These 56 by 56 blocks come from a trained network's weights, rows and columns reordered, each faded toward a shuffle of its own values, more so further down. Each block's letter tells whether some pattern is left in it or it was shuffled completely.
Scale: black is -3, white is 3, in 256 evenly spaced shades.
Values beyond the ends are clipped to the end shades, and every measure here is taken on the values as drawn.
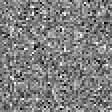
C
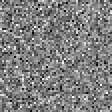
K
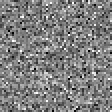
C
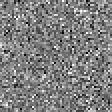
C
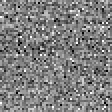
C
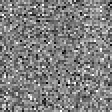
C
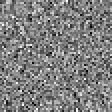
C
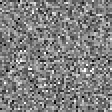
C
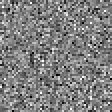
K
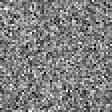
K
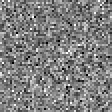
K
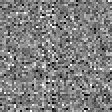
C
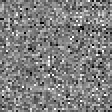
C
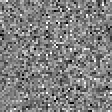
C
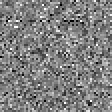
C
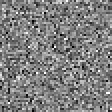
K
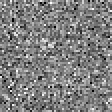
C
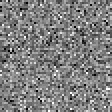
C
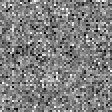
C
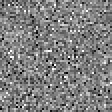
K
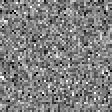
K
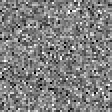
K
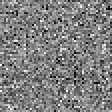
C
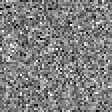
C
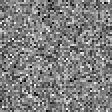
K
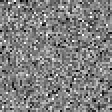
K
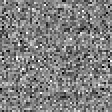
C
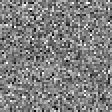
C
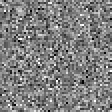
C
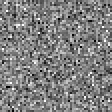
K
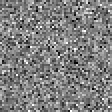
C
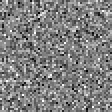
C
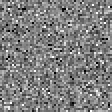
K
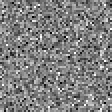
K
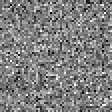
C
